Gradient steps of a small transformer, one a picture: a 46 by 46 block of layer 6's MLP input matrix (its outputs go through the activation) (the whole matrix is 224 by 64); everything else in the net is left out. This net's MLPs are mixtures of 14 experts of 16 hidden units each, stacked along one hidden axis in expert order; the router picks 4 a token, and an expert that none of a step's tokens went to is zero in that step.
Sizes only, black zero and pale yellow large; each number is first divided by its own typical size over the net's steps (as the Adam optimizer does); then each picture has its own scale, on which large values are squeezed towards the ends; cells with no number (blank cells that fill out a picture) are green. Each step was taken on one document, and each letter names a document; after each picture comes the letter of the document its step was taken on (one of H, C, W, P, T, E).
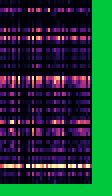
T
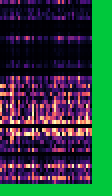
T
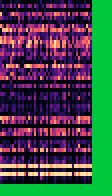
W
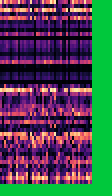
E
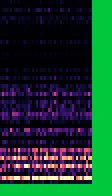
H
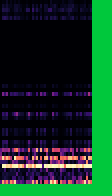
H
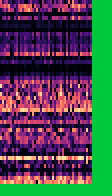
E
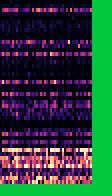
H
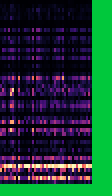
T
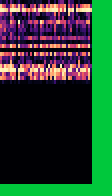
W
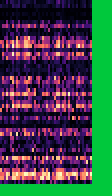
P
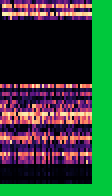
E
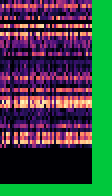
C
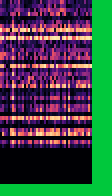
W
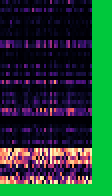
H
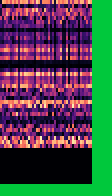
C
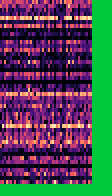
C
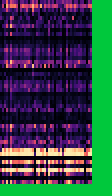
C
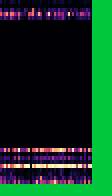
T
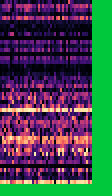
E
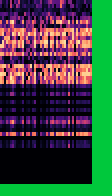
W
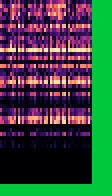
W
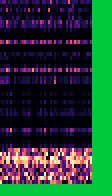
H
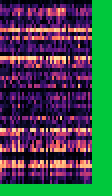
W
